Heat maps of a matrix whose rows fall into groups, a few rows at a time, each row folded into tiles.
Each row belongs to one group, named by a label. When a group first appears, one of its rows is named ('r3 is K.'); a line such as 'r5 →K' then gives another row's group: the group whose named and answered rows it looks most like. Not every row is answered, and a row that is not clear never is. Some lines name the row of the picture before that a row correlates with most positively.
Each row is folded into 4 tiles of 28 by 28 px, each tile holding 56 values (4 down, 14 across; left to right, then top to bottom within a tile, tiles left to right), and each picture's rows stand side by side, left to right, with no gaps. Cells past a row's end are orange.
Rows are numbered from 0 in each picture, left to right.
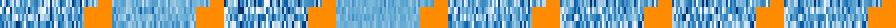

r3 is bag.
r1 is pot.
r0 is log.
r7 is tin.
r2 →tin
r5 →tin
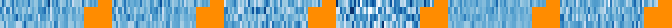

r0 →bag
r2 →pot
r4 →bag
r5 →log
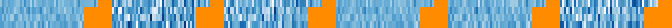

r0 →pot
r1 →log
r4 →pot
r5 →log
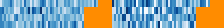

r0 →pot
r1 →tin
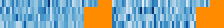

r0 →bag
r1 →pot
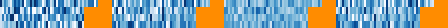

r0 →tin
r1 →log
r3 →log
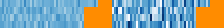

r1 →log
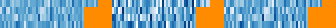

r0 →log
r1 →log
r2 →log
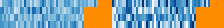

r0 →pot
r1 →tin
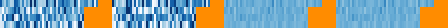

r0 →tin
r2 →bag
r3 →bag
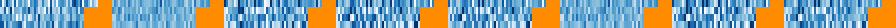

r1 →bag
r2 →tin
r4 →tin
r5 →bag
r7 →tin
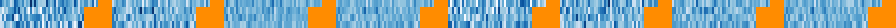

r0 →tin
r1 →pot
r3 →pot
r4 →log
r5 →bag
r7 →pot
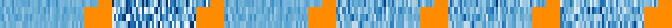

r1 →tin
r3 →bag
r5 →pot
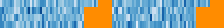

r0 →pot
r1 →log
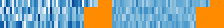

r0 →log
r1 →pot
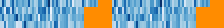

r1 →bag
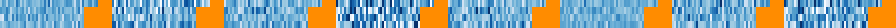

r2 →pot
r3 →tin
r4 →pot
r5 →pot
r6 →bag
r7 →tin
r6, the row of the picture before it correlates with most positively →1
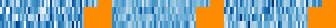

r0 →log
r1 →pot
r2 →bag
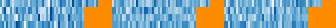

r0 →log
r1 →pot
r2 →log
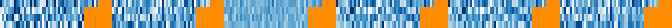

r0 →tin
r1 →log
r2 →bag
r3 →tin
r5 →log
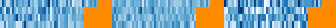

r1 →pot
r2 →tin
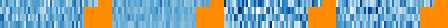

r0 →log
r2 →tin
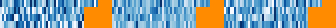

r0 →tin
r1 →bag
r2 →log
